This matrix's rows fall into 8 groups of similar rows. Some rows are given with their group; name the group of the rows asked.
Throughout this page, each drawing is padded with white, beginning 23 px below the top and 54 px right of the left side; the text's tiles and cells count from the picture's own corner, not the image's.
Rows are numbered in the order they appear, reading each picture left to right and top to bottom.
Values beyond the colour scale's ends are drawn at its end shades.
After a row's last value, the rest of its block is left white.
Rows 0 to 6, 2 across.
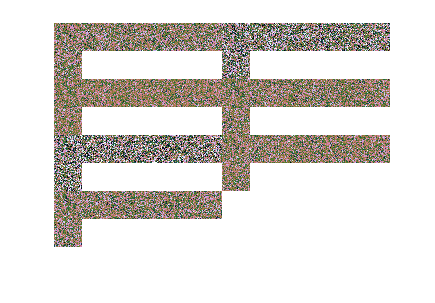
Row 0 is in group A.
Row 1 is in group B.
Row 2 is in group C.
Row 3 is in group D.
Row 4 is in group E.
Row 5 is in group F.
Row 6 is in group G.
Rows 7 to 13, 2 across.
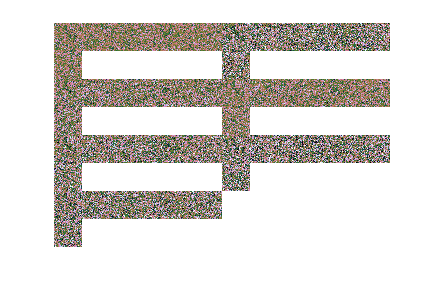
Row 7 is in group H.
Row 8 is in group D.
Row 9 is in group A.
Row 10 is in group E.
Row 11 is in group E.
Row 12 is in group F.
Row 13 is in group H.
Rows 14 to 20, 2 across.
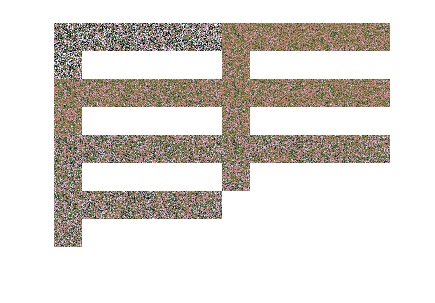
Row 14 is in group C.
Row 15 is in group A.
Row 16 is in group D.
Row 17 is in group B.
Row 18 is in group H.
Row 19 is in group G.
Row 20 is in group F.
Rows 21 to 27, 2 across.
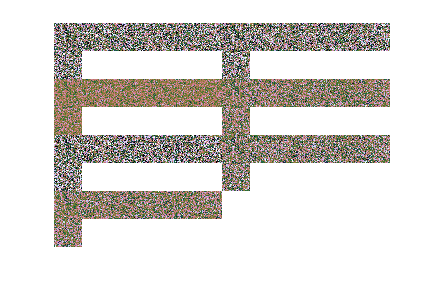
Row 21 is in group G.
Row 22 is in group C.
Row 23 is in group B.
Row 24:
D
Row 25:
G
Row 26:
D
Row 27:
G
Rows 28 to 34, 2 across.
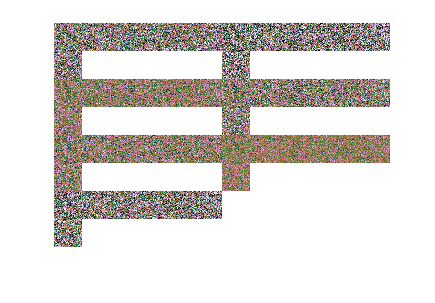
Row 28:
A
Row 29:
C
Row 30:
G
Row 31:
G
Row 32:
C
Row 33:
D
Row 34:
C
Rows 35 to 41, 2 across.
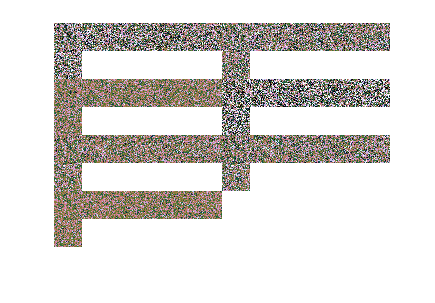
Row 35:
E
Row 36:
F
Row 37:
H
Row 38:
H
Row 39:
C
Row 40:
C
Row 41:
D
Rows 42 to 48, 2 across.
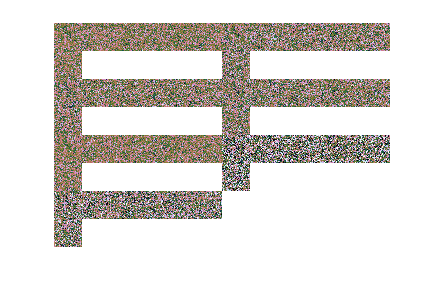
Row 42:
D
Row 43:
A
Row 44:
B
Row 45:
H
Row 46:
E
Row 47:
H
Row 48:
F
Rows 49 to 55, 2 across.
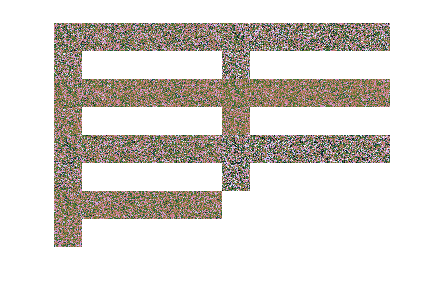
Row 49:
C
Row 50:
E
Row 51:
C
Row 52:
C
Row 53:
B
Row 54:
B
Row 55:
G
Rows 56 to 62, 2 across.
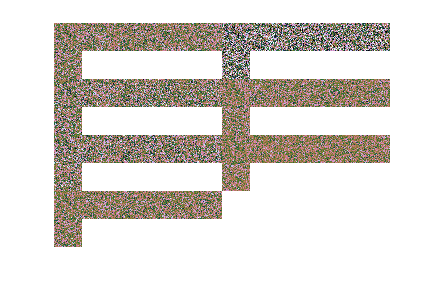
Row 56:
A
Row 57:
A
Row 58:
D
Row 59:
E
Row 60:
F
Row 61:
C
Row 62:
A
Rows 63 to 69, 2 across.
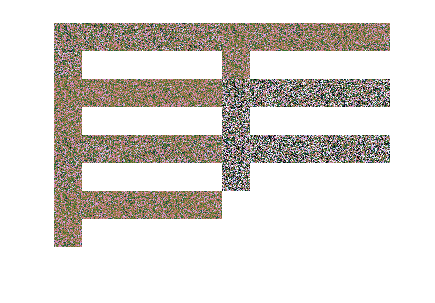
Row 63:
B
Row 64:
G
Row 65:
A
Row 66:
B
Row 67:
A
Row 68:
H
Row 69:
G
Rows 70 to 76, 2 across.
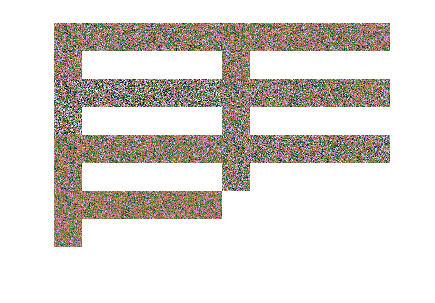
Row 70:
B
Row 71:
B
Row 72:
G
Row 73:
F
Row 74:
H
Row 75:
H
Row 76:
F
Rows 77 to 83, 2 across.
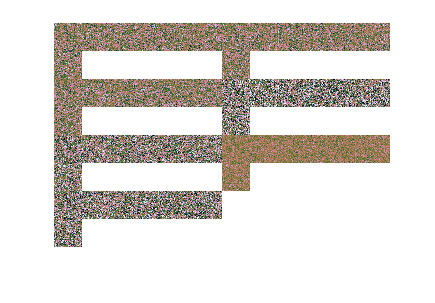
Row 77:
B
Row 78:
F
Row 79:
A
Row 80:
E
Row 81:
C
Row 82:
D
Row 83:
D
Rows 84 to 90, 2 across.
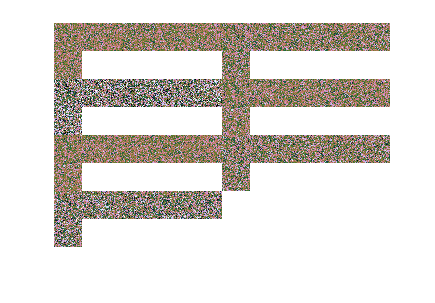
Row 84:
F
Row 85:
H
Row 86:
G
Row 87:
C
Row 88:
C
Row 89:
H
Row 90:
A
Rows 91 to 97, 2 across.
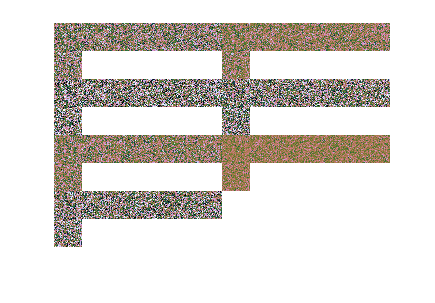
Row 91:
C
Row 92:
C
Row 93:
C
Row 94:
H
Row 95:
F
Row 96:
E
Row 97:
E
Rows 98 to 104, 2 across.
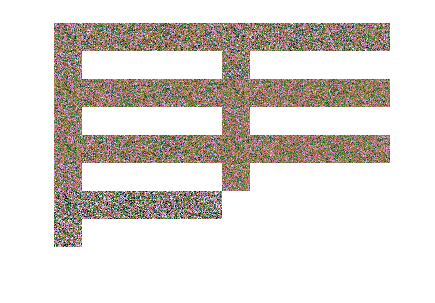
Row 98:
E
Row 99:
F
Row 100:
A
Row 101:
E
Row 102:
E
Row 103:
C
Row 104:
G
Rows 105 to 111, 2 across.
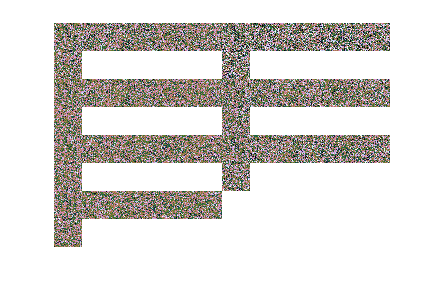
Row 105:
F
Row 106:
B
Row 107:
F
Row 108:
H
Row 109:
E
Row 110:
D
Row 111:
B
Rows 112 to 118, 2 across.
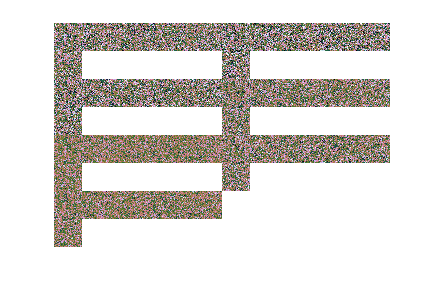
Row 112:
F
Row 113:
B
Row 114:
H
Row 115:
H
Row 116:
D
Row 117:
E
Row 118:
B
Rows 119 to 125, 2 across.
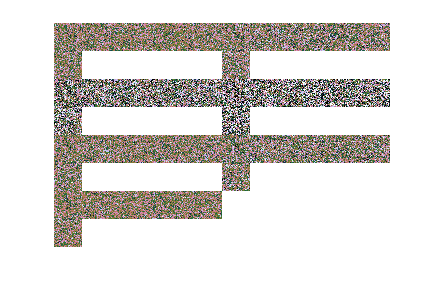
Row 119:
H
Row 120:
E
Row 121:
C
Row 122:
B
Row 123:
A
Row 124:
D
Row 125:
B
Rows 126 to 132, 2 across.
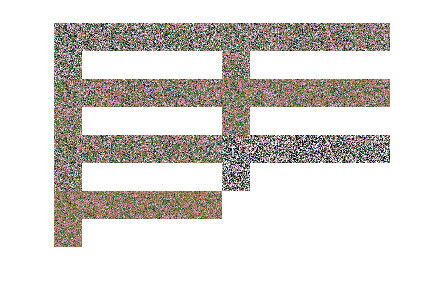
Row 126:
H
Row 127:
F
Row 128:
F
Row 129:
A
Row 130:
H
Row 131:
F
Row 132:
A
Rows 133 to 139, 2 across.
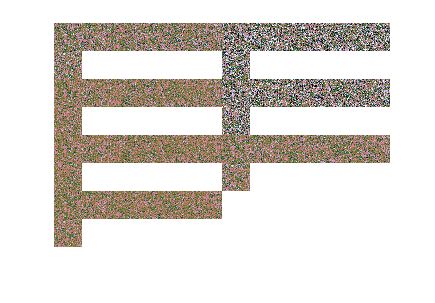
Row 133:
C
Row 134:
A
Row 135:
F
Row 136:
F
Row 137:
F
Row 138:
C
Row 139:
C
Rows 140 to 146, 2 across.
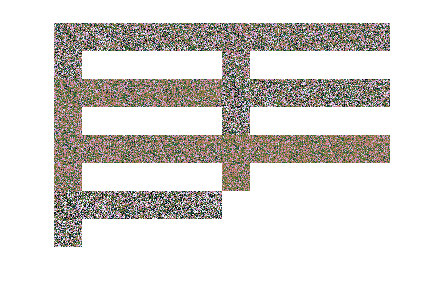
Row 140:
A
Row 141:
A
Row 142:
G
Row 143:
B
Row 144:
F
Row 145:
F
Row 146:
C
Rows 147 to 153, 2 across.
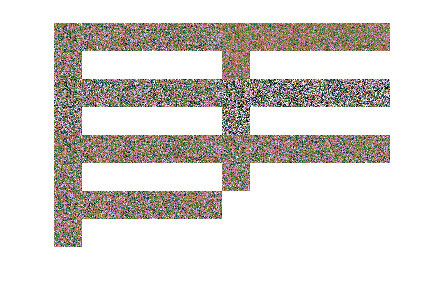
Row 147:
D
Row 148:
D
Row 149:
B
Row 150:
H
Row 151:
D
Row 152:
F
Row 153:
F
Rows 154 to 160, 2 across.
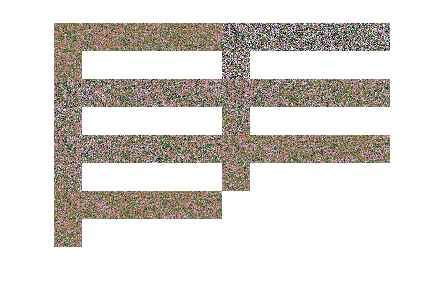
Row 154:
D
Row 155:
G
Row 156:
C
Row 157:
H
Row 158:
E
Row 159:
A
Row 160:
A
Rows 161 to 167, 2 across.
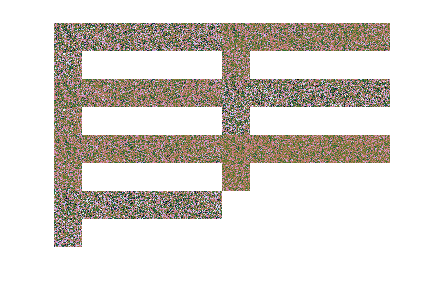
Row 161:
C
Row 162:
G
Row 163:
C
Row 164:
A
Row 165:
G
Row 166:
H
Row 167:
G
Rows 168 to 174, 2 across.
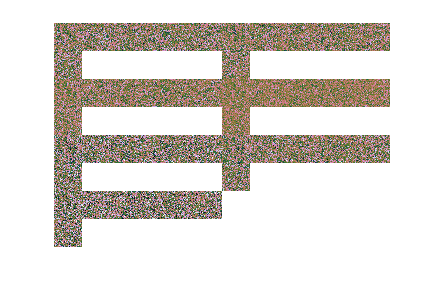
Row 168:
A
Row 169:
B
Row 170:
E
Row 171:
F
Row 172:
H
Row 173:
H
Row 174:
F
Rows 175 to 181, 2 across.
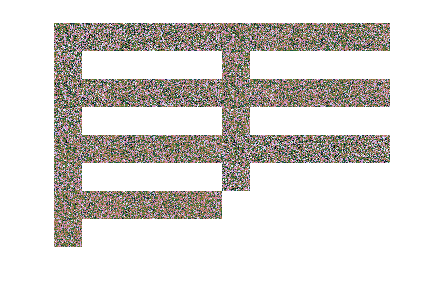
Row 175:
F
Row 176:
D
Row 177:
C
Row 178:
C
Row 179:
G
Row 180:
G
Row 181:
F
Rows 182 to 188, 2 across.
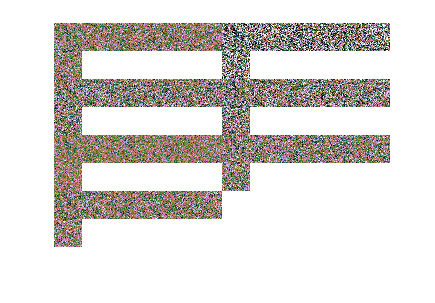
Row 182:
B
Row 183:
G
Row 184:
A
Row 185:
B
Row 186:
G
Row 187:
F
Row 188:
C
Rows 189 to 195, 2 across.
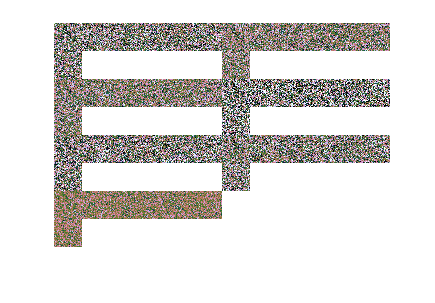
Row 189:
D
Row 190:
E
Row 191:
A
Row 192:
G
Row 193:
A
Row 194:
G
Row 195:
F
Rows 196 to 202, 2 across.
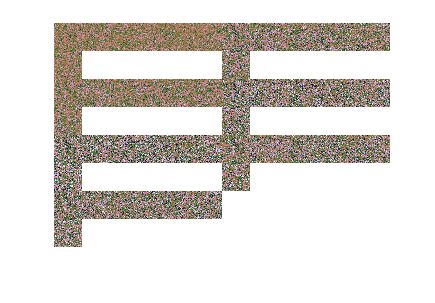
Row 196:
H
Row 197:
B
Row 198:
A
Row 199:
F
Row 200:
G
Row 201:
D
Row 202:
C
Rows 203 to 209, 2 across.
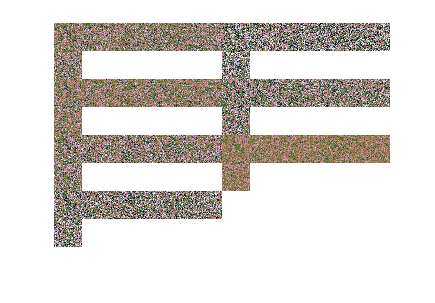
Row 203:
D
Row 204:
C
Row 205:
B
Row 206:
H
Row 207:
F
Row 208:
E
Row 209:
G
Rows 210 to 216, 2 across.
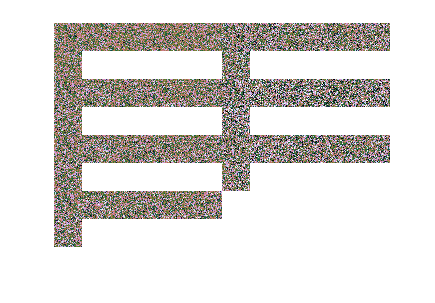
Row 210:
H
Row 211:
H
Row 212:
A
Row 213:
E
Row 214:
A
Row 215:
F
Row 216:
A
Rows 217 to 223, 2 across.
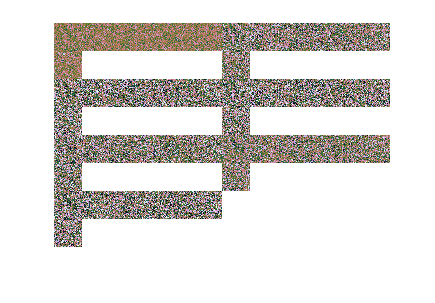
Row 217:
C
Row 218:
F
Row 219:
G
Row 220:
F
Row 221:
H
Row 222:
G
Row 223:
D
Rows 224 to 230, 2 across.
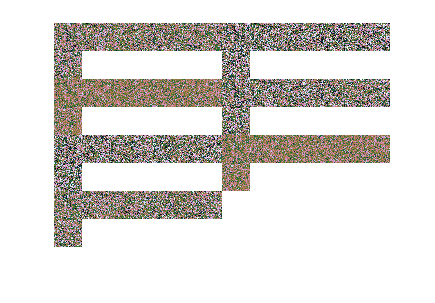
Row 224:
B
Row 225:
B
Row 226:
C
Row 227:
B
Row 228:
H
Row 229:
C
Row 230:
D
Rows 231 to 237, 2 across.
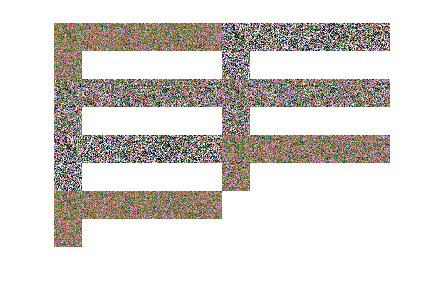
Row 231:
D
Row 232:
E
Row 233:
A
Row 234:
A
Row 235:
E
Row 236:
B
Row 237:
D
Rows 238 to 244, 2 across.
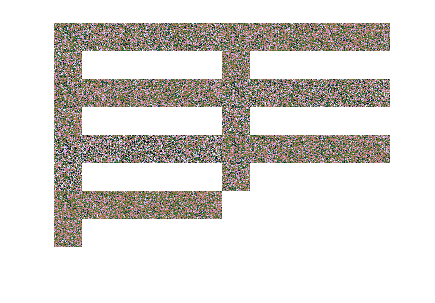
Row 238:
D
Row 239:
F
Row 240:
C
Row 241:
D
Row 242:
F
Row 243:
B
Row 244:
D
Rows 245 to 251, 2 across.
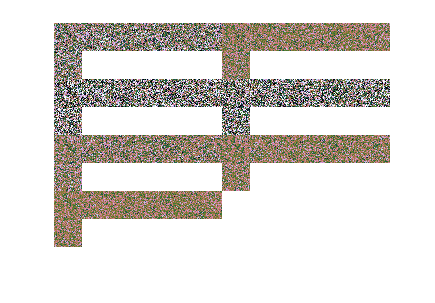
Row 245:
A
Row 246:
H
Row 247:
C
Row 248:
H
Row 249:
E
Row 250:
E
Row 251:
D
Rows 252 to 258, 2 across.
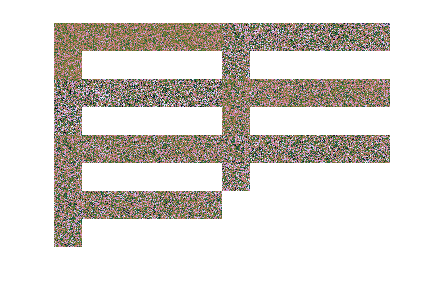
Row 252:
A
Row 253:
E
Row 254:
A
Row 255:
F
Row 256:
A
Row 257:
E
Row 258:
H
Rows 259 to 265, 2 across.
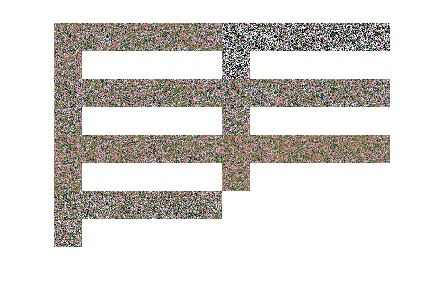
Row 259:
A
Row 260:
A
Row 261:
H
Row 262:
A
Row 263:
B
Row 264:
A
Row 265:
D
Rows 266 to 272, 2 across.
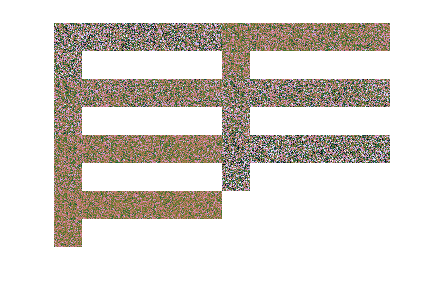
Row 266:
F
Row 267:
D
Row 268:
G
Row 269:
G
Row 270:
H
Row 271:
A
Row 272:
H
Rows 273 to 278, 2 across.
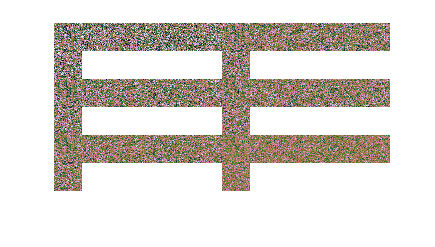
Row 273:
D
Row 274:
B
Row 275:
B
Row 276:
A
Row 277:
B
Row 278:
E
